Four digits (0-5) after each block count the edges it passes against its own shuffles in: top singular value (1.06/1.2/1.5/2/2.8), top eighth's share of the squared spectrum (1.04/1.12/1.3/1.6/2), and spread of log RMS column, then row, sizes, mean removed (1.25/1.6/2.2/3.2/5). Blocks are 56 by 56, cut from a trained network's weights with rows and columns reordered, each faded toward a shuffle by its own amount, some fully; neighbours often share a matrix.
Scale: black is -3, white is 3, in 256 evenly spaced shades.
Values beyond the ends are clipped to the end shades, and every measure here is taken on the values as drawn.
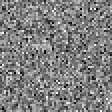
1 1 0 0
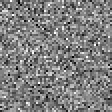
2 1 0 0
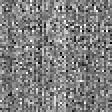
3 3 1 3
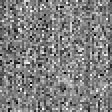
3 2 1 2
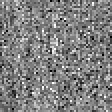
2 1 0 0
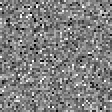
0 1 0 0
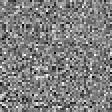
3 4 2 2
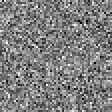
2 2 0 0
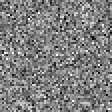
0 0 0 0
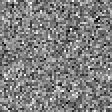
0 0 0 0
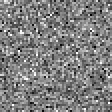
0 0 0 0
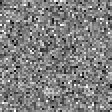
0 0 0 0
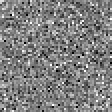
1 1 0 0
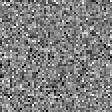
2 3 1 1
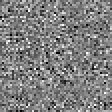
3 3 2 2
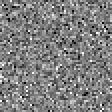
1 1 0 0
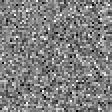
1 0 0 0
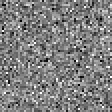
0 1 0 0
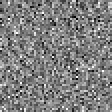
3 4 2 1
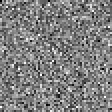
2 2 0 0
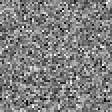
0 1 0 0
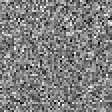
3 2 0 0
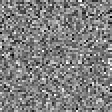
3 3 0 1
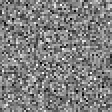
1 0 0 0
